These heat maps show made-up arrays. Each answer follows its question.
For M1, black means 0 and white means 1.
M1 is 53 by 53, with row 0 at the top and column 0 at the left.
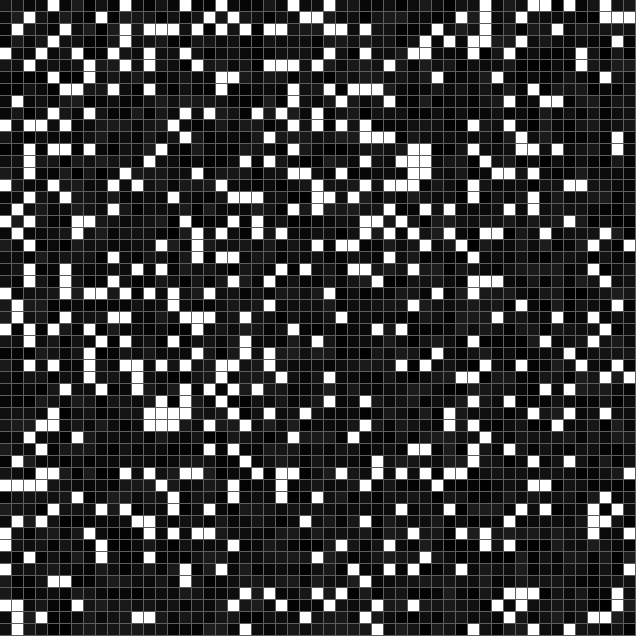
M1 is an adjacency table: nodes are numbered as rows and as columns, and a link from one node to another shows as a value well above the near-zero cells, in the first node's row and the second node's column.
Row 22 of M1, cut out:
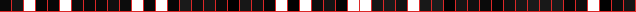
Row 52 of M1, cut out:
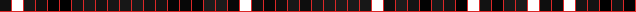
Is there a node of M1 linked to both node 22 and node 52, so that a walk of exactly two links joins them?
no
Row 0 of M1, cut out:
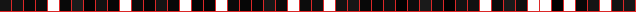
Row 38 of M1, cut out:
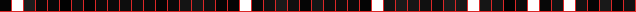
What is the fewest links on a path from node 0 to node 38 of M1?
2
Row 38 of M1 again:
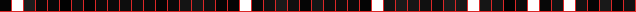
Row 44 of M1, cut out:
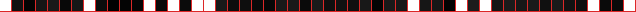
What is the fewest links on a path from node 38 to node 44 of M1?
1
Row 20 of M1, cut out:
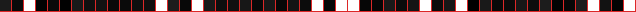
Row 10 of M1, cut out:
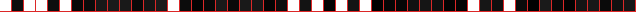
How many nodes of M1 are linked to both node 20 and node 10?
3
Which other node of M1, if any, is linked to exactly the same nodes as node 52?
node 38
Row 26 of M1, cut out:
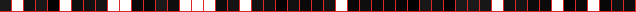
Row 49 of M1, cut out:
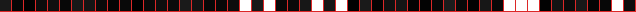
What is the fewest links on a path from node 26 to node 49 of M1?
1
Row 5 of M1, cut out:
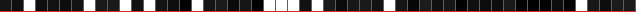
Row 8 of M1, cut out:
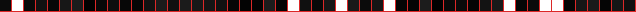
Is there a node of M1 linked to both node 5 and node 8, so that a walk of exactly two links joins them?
yes
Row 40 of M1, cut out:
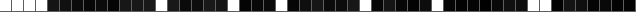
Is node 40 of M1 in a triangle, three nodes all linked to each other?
yes
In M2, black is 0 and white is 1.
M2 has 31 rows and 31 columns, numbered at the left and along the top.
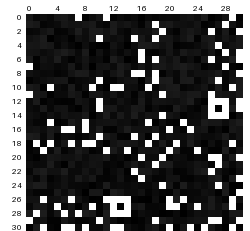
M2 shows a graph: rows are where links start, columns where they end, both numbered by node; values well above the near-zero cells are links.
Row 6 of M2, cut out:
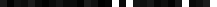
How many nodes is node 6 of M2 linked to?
4
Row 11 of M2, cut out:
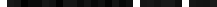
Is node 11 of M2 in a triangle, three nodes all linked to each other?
no
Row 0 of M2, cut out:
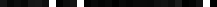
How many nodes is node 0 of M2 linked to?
3
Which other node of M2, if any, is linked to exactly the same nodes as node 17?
node 3
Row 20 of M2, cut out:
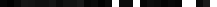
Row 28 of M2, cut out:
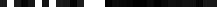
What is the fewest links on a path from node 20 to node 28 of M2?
3
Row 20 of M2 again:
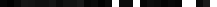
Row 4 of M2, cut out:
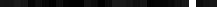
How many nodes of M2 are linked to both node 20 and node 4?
1
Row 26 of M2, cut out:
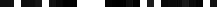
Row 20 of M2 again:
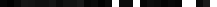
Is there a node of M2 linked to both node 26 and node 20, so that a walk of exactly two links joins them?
no
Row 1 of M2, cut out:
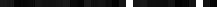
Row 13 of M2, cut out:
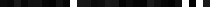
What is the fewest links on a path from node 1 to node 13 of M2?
2
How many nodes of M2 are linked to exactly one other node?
2
